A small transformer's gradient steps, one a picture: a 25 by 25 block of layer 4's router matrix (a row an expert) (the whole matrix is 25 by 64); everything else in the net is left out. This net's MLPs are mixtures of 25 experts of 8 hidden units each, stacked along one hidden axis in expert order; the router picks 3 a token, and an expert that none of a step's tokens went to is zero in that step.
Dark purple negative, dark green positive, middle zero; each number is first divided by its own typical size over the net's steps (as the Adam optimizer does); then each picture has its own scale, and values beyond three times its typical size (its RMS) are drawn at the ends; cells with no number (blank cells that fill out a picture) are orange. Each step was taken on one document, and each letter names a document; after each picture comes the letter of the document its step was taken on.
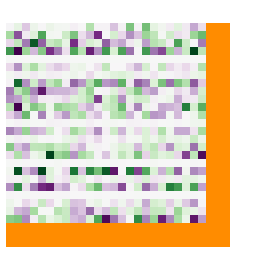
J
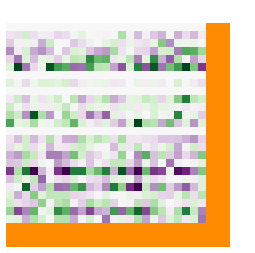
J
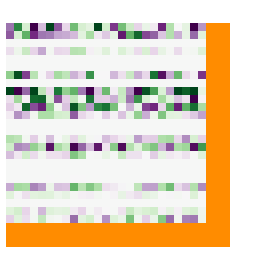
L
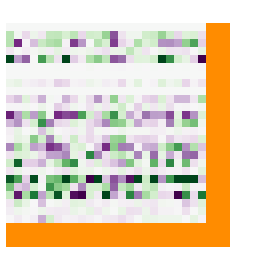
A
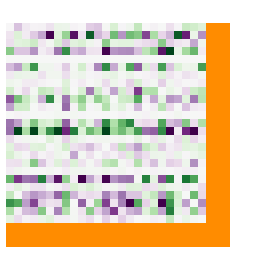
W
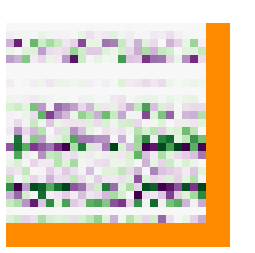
A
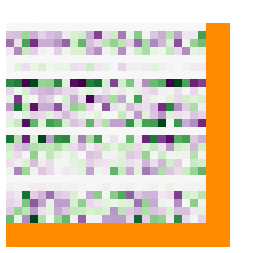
J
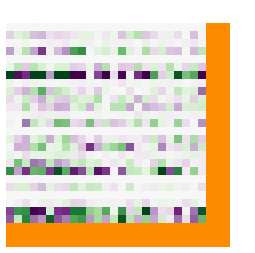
L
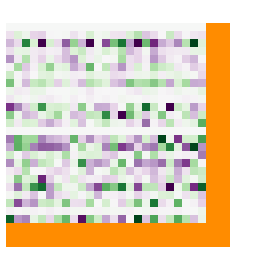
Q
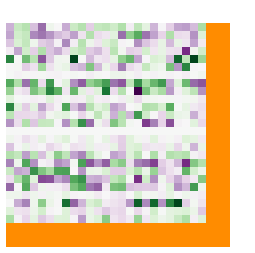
Q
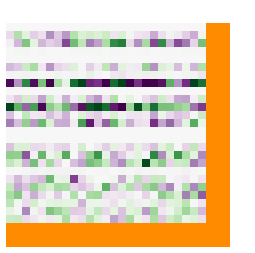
J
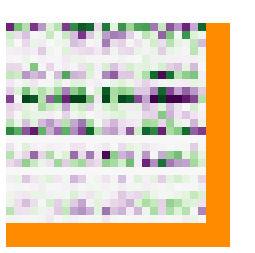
W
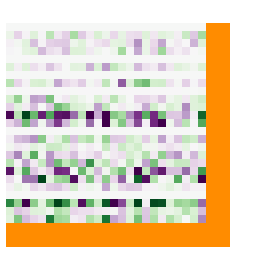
Q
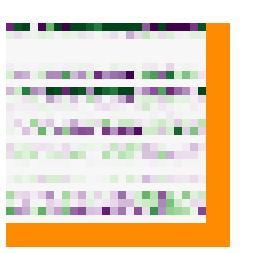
W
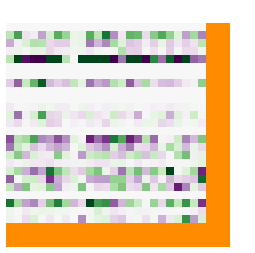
A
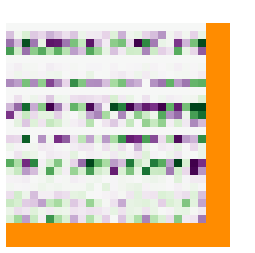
J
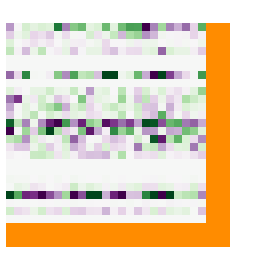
W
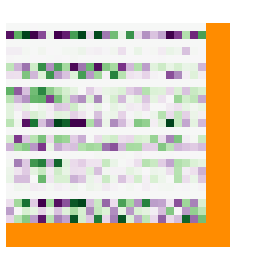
L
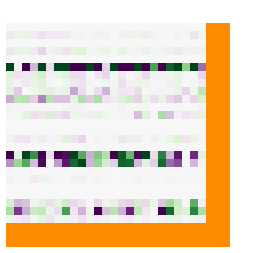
L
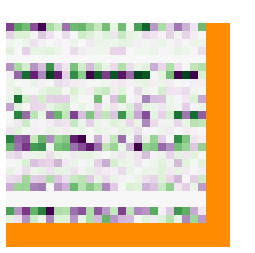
L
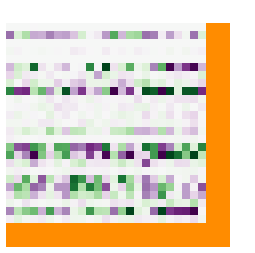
L
